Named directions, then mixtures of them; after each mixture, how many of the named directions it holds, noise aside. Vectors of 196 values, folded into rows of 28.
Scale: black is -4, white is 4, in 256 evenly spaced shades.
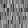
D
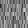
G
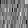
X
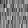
two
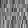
three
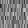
one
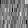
one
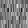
three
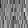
two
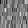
two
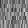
three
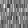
one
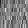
three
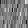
one
